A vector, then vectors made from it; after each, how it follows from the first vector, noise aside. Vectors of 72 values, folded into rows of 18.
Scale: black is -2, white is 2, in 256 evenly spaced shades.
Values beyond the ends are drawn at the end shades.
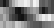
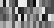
sign-scrambled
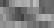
shrunk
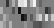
partly zeroed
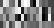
sign-scrambled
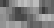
shrunk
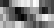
copied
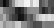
copied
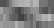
shrunk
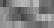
shrunk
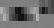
partly zeroed
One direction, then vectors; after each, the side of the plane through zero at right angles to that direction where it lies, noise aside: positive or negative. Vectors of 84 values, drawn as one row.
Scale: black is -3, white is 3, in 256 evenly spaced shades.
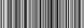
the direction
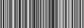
positive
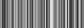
negative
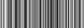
positive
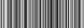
positive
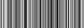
positive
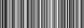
negative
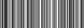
negative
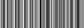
positive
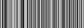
negative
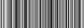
positive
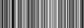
negative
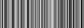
negative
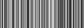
negative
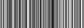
positive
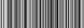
positive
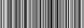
positive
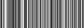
positive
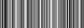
negative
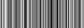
positive
